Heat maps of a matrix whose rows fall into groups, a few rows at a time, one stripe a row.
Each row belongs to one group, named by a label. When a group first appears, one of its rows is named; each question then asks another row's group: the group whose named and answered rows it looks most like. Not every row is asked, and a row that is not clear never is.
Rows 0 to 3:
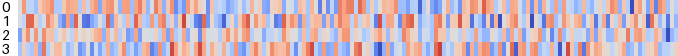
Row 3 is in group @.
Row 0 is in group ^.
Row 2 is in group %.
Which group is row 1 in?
%
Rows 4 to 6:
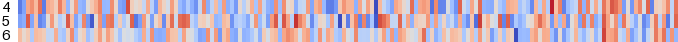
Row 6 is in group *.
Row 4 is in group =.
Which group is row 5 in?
*
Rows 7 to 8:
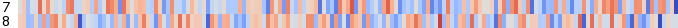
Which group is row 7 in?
^
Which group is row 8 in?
@
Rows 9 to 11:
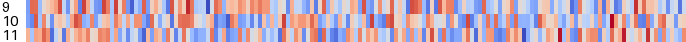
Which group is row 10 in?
*
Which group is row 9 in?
%
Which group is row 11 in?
=
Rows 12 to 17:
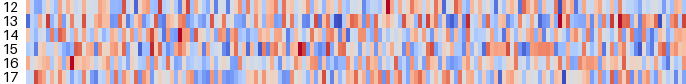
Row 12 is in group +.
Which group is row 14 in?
@
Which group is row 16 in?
=
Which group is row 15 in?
*
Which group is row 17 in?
%
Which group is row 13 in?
=
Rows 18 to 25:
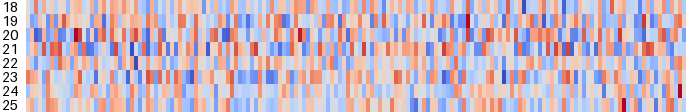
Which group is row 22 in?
@
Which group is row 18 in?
*
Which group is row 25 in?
^
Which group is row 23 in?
^
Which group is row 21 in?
%
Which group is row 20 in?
*
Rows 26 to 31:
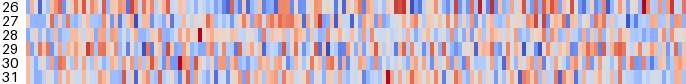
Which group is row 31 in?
+
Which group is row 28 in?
*
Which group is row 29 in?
=
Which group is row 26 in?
^
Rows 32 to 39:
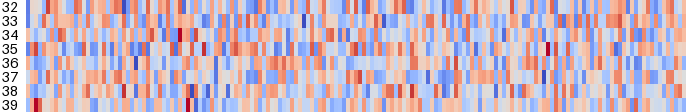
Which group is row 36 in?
+
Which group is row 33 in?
=
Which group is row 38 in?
+
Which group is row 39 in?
%
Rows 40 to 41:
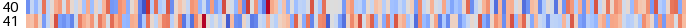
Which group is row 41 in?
^
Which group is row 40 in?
=
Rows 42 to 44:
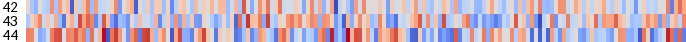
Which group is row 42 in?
@
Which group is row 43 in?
=
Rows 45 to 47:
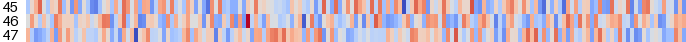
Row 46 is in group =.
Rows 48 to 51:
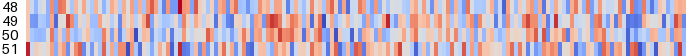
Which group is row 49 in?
+
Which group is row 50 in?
+
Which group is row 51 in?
^
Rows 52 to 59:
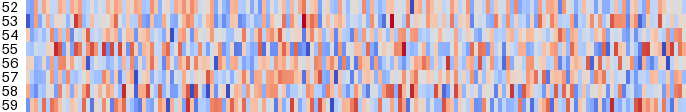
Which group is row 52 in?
*
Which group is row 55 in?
^
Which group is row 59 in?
%
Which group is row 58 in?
+
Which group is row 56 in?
@
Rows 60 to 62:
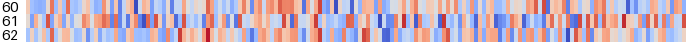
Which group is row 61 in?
=
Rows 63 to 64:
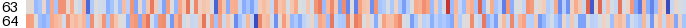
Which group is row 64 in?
^
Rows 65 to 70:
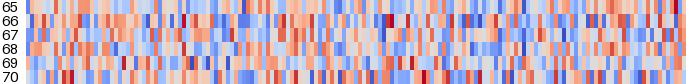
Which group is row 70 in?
@
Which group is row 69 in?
+
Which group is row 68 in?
=
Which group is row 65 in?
=
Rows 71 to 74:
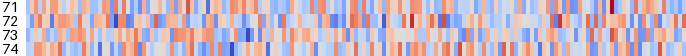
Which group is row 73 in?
*
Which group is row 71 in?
%
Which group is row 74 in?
%
